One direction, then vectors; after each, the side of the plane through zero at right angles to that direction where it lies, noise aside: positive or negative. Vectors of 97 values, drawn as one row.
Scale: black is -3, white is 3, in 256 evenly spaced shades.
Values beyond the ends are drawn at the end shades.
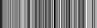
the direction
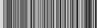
negative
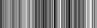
positive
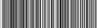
negative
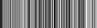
positive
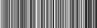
negative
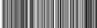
negative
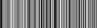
positive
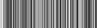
negative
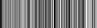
positive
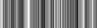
negative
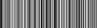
positive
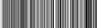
negative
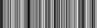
positive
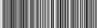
negative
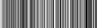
negative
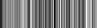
positive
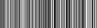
positive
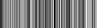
positive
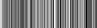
negative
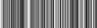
negative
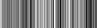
negative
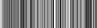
negative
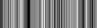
positive
